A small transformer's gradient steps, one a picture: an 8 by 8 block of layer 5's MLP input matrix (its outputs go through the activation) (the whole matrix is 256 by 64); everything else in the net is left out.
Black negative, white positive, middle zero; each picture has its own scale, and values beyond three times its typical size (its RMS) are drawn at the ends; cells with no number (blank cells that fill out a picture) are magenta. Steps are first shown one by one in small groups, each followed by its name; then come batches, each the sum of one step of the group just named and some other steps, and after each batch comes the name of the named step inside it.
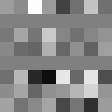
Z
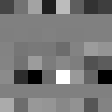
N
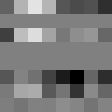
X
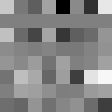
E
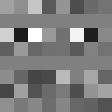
Z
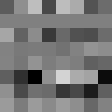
N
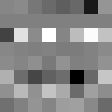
E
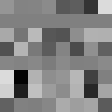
E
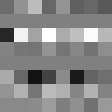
Z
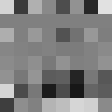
E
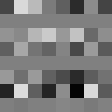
X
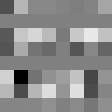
Z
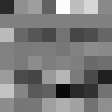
N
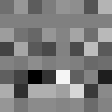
N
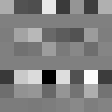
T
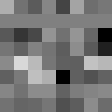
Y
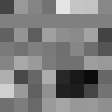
Y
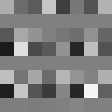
T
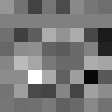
Y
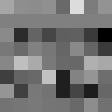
Y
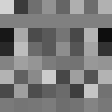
Y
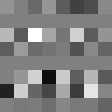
T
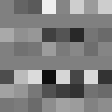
T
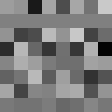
Y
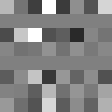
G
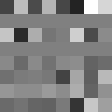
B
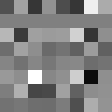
B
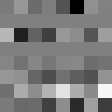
B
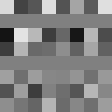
G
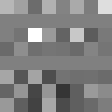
G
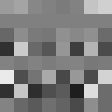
B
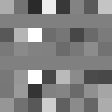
G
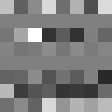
G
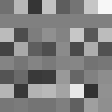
B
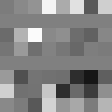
G
